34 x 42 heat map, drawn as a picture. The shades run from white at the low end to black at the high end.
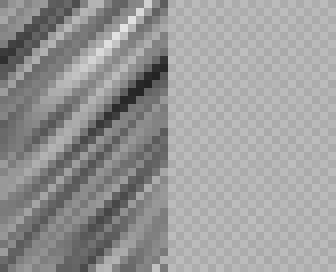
It is made of 1 by 2 panels. Panel 1,1: middling, slanting up to the right, strong in contrast. Panel 1,2: low, checkered, faint in contrast.
